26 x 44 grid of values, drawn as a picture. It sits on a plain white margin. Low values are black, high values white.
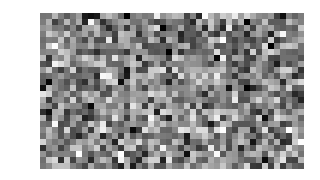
The histogram is bell-shaped. There is no seam. No overall slope runs across the table. No regular stripes run through it. Fine speckle covers the field. Overall the values sit about 50% of the way up the scale.
